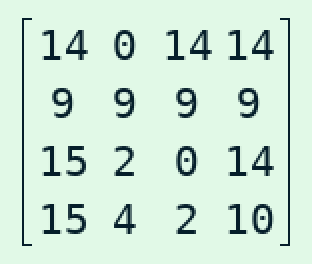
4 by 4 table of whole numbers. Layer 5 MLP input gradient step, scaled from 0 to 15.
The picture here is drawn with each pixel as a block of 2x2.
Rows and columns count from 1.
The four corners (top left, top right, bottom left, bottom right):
14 14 15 10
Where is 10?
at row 4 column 4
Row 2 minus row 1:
-5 9 -5 -5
